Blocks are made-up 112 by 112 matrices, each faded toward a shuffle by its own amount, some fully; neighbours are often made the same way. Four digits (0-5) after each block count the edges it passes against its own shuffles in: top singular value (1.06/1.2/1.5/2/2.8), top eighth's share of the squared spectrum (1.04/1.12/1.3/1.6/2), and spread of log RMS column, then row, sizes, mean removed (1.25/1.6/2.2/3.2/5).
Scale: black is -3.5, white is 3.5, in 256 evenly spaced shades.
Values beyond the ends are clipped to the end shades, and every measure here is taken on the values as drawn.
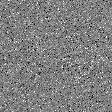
0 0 0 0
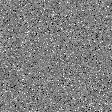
0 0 0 0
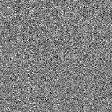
4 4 2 2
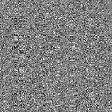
4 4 2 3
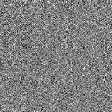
4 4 2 2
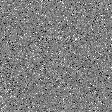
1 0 0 0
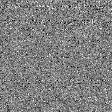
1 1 0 3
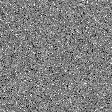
0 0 0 0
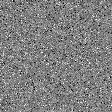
0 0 0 0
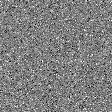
0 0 0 0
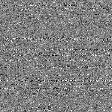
1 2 0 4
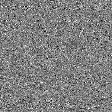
0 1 0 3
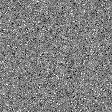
0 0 0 1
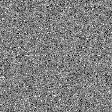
1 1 0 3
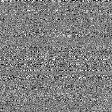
1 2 0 4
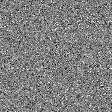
0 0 0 1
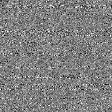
1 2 0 4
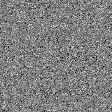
0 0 0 2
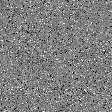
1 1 0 1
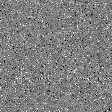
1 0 0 1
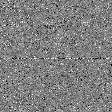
2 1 0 2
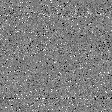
2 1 0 1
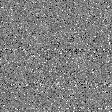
1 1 0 2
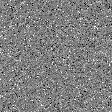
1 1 0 1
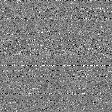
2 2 0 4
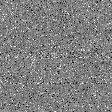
0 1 0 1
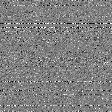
3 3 0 4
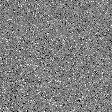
0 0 0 1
